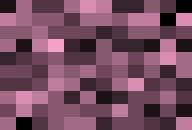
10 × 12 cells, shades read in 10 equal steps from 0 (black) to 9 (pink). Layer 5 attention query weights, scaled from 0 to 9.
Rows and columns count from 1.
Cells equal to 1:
8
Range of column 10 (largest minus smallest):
6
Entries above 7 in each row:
1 1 0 1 1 0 1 1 0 0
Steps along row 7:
same up up down down up up up down up down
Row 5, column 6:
3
